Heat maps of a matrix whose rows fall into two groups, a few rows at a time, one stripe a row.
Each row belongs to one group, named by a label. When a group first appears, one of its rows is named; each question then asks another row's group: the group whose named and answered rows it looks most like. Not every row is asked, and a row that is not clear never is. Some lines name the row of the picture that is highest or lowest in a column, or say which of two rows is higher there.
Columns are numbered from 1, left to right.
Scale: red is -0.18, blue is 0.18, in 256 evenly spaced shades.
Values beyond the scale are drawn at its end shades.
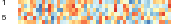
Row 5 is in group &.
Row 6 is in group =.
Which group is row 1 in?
=
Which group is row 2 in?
=
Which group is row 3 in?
=
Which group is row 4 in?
=
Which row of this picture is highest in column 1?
5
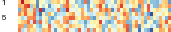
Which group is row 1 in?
&
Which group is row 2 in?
&
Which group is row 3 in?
&
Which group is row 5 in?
=
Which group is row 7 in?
=
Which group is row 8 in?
=
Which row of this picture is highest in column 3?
7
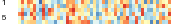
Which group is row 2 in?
=
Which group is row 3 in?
=
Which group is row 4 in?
=
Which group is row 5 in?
=
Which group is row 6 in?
=
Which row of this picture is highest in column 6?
1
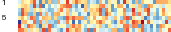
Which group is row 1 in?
=
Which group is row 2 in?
&
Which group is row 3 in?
&
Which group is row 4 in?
&
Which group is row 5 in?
=
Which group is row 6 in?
&
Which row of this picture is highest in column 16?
5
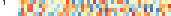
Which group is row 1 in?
&
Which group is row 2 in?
=
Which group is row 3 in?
=
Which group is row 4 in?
&
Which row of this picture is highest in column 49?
1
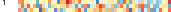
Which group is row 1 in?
=
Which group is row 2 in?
&
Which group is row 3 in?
=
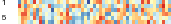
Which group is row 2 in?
=
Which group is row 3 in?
&
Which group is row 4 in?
&
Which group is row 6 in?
&
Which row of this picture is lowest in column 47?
3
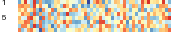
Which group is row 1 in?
&
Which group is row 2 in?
&
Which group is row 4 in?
&
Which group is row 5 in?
=
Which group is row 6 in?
&
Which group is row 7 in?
&
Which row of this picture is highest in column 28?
3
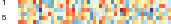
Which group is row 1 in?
&
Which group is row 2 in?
&
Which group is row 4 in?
=
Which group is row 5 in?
=
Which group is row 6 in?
&
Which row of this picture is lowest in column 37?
3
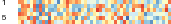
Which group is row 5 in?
&
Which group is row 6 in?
=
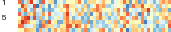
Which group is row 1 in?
=
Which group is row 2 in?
&
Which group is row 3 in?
&
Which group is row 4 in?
=
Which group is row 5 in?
&
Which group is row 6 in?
=
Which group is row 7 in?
=
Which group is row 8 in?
&
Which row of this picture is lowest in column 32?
8
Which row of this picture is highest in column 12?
3
